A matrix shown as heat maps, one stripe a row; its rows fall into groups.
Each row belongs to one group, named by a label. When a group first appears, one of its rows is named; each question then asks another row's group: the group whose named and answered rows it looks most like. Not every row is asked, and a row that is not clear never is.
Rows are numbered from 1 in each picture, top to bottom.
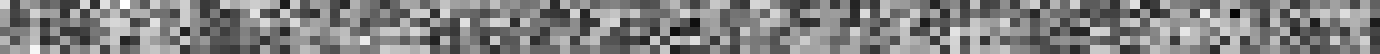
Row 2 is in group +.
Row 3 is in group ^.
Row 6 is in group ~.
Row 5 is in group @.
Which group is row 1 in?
^
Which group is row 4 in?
~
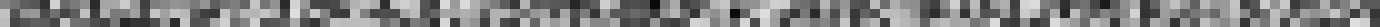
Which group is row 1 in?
^
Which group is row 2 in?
^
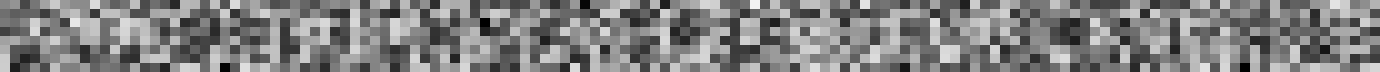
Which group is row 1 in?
+
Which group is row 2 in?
^
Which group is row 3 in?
~
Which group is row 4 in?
~
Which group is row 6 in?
@
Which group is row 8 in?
+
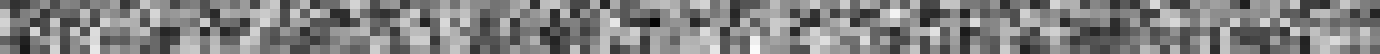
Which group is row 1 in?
@
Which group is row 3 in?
^
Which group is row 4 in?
+
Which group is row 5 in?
+
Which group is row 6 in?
+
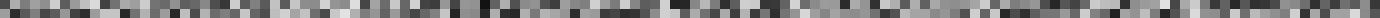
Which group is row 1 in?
~
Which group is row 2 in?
@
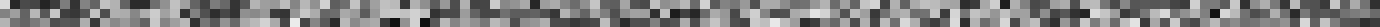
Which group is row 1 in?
@
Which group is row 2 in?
~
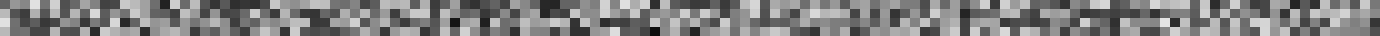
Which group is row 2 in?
+
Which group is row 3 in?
@
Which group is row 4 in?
^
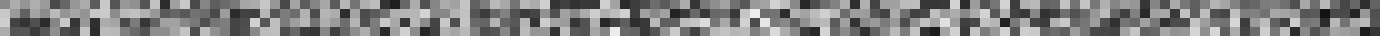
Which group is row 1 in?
^
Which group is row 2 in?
~
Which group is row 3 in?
@
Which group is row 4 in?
^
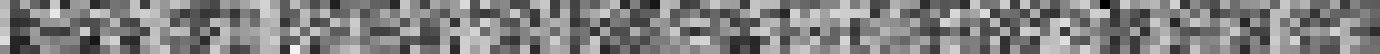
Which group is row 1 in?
^
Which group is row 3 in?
@
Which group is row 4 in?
^
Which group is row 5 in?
@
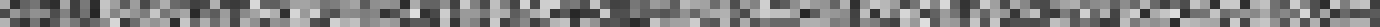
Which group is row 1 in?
@
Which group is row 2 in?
^
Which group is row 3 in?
@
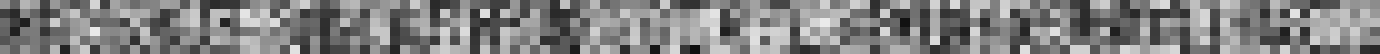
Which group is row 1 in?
~
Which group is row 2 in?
+
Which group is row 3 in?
+
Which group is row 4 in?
+
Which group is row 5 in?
+
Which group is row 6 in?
^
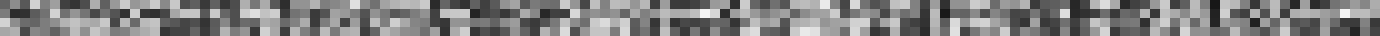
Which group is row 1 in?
~
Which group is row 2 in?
+
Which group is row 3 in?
~
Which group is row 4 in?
~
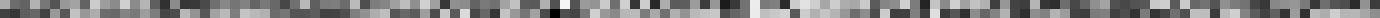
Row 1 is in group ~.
